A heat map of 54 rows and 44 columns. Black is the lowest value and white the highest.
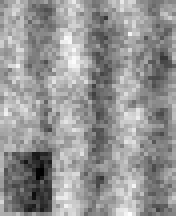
Slope: none. Stripes: upright, repeating 3 times. Ninth with the lowest average: bottom left. Odd patch: lower, in the bottom left.
